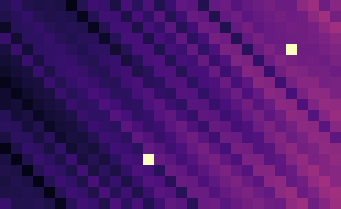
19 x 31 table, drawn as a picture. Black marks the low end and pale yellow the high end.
Slope: up to the right. Histogram: skewed, a long tail of high values. Lone odd cells: 2, each higher than its neighbours.
